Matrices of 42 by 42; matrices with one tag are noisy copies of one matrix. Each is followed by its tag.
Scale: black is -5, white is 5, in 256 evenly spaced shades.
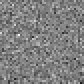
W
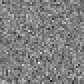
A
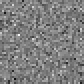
W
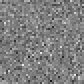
A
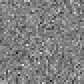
A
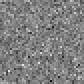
A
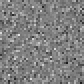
W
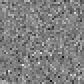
A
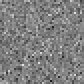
A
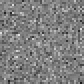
W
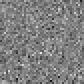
A
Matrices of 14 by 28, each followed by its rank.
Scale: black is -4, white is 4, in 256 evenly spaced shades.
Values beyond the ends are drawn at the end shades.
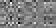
two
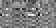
three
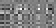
two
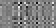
two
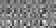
two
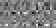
three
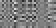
two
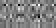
two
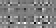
two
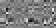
three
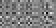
two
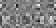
three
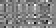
three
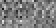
three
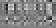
two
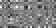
three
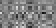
two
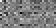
three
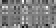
two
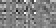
three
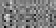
three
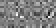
three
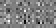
three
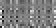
two
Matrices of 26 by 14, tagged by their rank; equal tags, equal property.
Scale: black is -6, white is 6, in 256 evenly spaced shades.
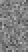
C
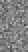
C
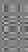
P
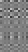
P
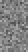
C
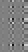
P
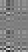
P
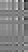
P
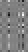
P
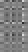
P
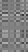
P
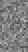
C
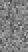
C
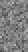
C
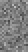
C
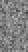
C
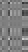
P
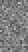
C
